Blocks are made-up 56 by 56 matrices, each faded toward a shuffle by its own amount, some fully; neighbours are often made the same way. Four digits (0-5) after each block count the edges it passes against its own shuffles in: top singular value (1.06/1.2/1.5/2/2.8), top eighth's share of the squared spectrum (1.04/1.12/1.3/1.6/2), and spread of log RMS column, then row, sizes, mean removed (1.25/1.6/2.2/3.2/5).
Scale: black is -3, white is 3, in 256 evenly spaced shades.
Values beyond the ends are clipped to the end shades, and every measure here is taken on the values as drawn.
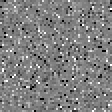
0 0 0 0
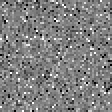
0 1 0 0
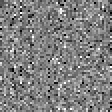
1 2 3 0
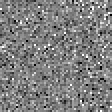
0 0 1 0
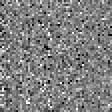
0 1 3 0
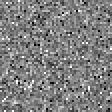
0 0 0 0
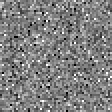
0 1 0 0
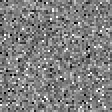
0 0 0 0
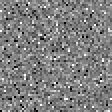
0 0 0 0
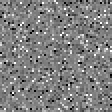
1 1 0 0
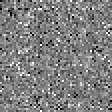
3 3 1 1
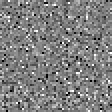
3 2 1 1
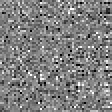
3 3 1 1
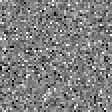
2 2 0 0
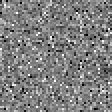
2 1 0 0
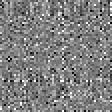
4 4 2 2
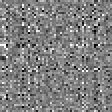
4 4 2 2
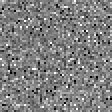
1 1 0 0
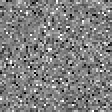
1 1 0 0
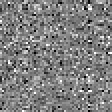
4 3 2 2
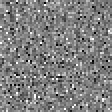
2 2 0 1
